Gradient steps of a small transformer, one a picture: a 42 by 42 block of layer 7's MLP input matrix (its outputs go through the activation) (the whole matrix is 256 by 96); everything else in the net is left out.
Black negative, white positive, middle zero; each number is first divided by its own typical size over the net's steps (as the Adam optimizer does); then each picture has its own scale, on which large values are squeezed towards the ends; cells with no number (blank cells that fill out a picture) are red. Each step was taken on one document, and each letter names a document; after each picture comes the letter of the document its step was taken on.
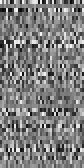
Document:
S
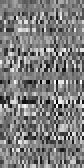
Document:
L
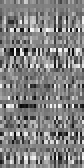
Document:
L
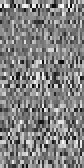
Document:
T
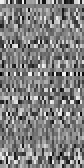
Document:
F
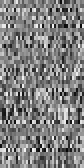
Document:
S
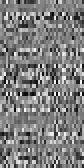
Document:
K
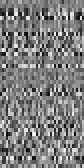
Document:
S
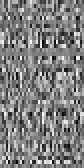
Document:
F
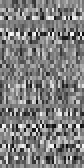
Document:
S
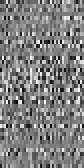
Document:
F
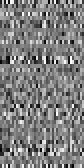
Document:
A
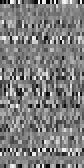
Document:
A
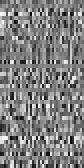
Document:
T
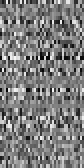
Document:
F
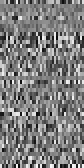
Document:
S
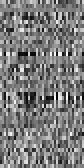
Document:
L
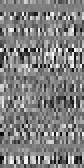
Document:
L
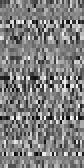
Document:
T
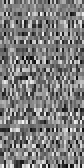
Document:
T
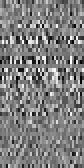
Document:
A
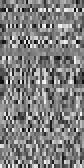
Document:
F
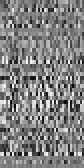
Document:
T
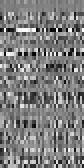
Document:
L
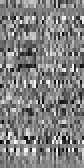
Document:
K
